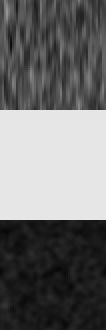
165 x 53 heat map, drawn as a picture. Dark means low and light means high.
The table splits into 3 rows of 1 panel. Panel 1,1: low, streaked downward. Panel 2,1: very high, flat. Panel 3,1: very low, blotchy, faint in contrast.
